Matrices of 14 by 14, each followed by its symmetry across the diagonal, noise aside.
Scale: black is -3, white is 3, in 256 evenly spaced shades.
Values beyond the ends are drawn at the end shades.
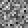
symmetric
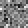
symmetric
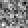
antisymmetric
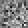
symmetric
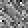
antisymmetric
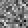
symmetric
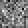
neither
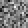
neither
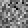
neither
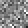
symmetric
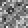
symmetric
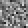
antisymmetric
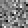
antisymmetric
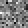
neither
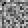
symmetric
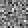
antisymmetric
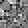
symmetric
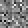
antisymmetric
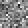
neither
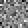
symmetric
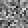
antisymmetric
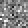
neither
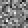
neither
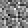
antisymmetric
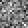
symmetric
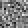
antisymmetric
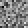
neither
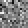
antisymmetric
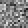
neither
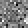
neither
